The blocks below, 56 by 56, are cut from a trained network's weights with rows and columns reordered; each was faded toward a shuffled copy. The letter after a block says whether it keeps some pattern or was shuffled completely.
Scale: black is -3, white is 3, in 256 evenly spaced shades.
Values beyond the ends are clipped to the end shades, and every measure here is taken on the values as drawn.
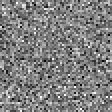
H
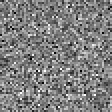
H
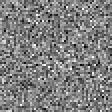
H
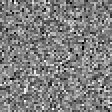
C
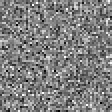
C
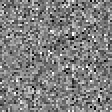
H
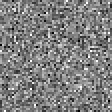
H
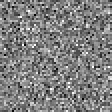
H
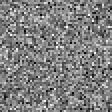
C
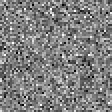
H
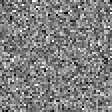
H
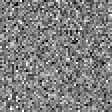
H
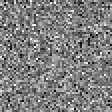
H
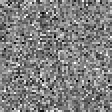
H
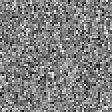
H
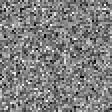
C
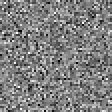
C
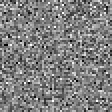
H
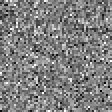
H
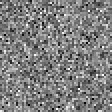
C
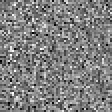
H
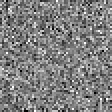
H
